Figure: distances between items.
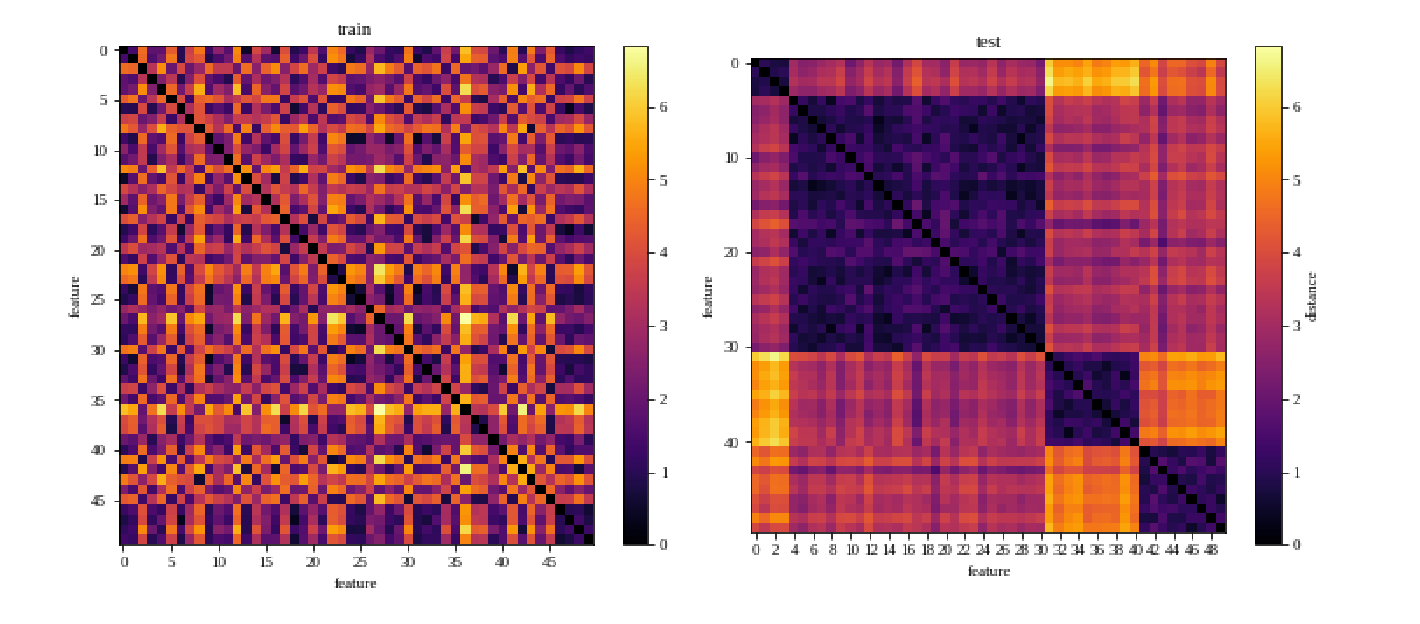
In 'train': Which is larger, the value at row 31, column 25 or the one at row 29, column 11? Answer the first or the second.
the second
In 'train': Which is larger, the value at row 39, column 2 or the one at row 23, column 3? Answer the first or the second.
the second
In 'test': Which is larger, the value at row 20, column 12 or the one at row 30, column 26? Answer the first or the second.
the first
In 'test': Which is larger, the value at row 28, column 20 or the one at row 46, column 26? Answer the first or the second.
the second
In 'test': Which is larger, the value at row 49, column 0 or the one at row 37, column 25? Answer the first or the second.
the first
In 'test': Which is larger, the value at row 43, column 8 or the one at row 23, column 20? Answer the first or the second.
the first
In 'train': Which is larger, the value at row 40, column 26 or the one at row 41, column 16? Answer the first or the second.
the second
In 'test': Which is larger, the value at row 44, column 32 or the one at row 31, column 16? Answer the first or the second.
the first
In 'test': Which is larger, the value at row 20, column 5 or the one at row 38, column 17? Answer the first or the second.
the second
